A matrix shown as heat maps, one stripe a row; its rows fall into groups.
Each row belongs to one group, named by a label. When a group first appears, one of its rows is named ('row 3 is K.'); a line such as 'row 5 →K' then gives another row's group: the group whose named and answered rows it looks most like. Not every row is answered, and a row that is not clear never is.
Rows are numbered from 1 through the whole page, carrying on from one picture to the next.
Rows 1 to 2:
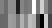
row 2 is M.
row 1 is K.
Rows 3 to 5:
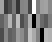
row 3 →K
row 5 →M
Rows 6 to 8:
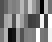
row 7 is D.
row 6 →M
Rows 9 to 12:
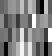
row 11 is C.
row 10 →K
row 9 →M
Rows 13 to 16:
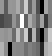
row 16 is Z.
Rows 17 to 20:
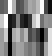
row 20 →Z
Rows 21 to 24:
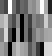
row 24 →Z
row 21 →K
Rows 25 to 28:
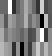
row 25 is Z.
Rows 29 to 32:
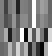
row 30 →K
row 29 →K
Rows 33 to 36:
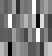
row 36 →Z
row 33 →K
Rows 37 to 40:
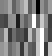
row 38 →K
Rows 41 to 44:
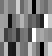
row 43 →K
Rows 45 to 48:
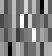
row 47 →K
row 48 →Z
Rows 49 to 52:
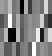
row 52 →K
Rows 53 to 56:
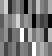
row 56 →K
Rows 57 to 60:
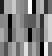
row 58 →Z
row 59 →Z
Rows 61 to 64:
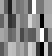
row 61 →K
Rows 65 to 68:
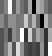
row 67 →C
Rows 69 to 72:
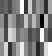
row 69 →C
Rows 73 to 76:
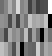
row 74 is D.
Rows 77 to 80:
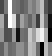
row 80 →M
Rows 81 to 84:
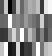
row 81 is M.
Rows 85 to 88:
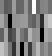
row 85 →K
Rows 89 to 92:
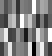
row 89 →K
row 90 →C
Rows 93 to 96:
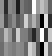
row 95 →D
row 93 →K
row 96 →M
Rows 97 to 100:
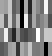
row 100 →C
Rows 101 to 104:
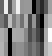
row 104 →Z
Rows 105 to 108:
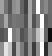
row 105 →Z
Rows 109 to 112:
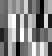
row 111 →C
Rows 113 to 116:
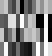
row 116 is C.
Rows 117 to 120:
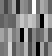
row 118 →M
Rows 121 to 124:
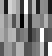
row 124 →D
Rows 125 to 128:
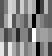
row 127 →K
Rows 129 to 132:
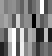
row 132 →C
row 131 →M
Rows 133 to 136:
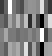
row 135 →D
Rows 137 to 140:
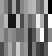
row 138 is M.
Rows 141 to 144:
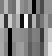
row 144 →Z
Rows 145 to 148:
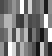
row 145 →C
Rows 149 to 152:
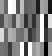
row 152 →C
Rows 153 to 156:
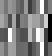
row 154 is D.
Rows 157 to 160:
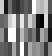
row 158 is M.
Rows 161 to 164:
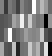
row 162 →C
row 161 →K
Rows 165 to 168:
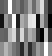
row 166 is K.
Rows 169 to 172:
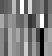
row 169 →C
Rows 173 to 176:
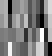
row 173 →Z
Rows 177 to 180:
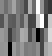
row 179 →Z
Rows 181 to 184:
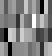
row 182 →K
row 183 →C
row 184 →Z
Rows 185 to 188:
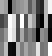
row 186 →M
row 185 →Z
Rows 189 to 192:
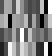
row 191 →C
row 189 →D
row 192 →M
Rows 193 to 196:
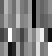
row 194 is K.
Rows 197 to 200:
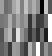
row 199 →D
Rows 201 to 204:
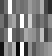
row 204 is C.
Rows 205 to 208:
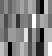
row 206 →K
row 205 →M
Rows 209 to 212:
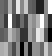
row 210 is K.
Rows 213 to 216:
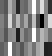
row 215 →K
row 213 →K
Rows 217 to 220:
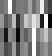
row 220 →K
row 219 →K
